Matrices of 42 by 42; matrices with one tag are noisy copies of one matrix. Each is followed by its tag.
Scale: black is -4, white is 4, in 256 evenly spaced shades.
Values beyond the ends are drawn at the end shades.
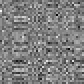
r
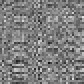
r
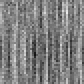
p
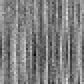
p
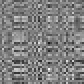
r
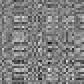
r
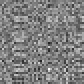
r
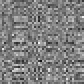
r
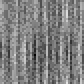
p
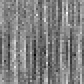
p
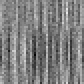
p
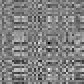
r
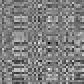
r
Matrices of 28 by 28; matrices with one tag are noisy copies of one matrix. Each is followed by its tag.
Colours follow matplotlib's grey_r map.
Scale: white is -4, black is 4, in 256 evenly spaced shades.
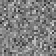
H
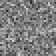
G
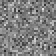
H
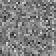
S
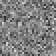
S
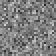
H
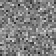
G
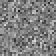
H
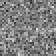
G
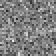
G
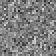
H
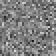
S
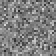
H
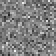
S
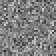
H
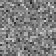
G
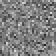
S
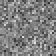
H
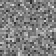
G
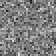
G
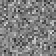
H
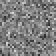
S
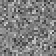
H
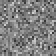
H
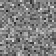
G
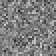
H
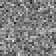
G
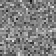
G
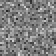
G
